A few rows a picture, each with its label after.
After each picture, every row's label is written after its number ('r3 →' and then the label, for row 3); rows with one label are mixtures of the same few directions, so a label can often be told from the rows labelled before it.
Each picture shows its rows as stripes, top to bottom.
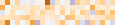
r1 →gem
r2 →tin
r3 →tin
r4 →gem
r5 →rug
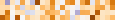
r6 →rug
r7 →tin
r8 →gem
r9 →tin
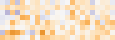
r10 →tin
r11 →tin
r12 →tin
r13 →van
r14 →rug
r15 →tin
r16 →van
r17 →van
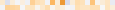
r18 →gem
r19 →rug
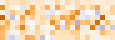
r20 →tin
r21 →van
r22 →gem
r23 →rug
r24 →gem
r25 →tin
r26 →rug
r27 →van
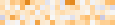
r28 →gem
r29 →tin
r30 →rug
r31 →rug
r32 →rug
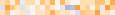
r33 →tin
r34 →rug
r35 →gem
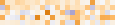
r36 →tin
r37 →tin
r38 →gem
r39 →rug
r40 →gem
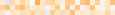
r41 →rug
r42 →tin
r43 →gem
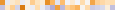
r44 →tin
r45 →tin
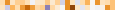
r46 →gem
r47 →gem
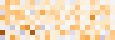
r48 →rug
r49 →rug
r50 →van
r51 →tin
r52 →rug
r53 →van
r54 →van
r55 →rug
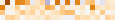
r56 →tin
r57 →tin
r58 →rug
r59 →rug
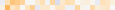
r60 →van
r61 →rug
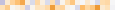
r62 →van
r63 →gem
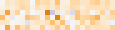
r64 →van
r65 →van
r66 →gem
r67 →van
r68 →gem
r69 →tin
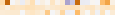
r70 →rug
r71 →gem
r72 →gem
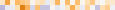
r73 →tin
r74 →van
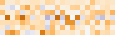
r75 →tin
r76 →van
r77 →tin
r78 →tin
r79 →gem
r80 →gem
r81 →van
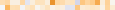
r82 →gem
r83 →rug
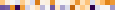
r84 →rug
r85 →tin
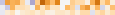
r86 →van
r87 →rug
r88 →tin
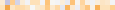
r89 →tin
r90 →gem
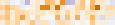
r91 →gem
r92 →van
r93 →tin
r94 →tin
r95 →rug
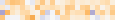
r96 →van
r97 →rug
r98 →tin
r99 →van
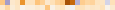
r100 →rug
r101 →gem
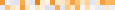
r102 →rug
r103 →tin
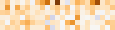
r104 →van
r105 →tin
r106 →tin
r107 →gem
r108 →gem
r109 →gem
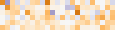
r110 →tin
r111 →rug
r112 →gem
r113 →tin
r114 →rug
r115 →rug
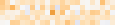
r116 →rug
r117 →van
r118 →gem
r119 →van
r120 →rug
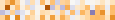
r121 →van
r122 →gem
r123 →tin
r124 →tin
